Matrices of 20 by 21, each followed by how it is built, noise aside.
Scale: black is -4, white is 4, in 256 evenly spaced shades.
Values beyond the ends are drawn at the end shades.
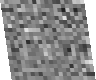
low rank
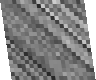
Toeplitz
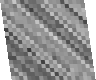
Toeplitz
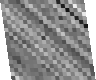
Toeplitz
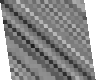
Toeplitz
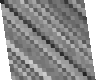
Toeplitz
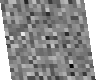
low rank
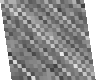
Toeplitz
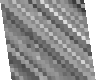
Toeplitz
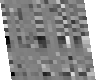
low rank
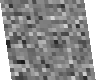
low rank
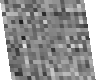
low rank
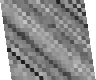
Toeplitz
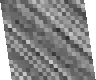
Toeplitz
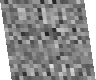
low rank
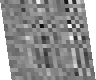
low rank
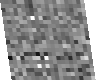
low rank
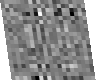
low rank
